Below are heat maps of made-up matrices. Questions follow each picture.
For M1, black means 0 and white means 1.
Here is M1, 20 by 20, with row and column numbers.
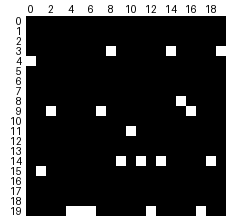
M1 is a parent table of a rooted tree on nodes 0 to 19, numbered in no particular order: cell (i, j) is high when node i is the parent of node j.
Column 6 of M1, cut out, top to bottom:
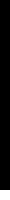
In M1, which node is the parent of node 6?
19
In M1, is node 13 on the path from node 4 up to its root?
no
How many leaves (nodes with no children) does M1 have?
12
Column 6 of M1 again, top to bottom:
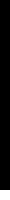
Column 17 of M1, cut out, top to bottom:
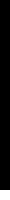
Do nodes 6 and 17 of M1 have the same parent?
yes
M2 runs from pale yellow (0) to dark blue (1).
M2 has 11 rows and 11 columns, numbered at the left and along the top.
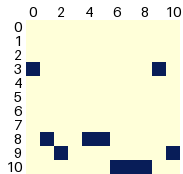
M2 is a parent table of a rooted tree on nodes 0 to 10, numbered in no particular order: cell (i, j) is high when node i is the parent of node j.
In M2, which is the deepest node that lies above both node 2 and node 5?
9
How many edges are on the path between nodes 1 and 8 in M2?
1
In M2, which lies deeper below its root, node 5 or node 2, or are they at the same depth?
node 5
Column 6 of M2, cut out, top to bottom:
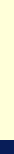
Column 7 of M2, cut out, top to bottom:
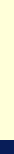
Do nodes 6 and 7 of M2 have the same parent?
yes
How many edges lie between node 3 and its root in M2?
0
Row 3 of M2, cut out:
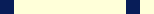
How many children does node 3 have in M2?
2
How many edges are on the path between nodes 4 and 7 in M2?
3
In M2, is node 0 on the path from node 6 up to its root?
no
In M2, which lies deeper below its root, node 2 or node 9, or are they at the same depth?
node 2
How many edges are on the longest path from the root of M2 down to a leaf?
4
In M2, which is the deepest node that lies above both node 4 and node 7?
10
